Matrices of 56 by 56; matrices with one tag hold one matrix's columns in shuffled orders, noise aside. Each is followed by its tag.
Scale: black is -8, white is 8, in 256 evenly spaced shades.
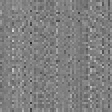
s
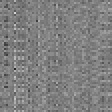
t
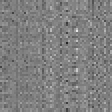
s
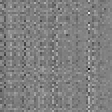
t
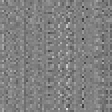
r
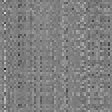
t
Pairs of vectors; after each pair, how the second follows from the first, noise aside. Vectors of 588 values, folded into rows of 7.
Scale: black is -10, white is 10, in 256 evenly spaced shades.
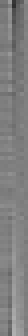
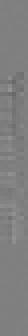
partly zeroed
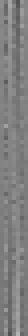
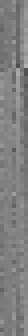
wrapped around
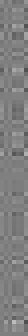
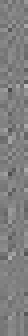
wrapped around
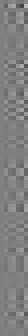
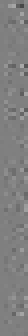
partly zeroed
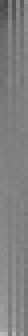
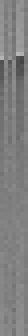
wrapped around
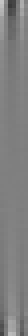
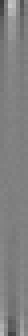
negated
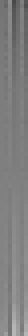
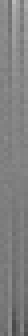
negated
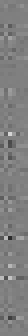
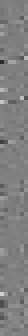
wrapped around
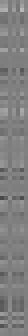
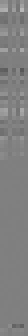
partly zeroed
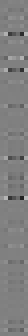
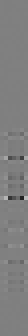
partly zeroed
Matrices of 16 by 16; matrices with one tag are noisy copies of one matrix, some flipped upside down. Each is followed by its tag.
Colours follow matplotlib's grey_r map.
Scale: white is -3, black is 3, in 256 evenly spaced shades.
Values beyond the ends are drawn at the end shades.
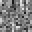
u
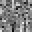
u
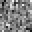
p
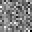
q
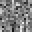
u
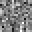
u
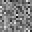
q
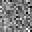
q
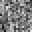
p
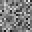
q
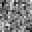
p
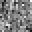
p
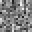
u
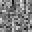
u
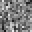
p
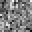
p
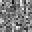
u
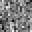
p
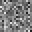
q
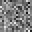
q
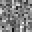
u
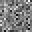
q
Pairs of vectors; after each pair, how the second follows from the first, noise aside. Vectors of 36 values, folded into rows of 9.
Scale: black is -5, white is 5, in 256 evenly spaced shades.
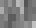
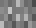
shuffled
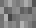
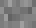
shrunk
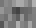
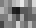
scaled up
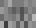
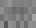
shrunk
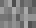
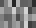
scaled up
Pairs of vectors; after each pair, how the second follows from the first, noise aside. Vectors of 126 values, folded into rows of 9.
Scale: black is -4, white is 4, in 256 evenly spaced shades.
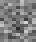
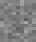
shrunk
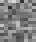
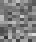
wrapped around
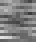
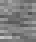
shrunk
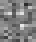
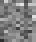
wrapped around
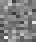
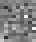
wrapped around
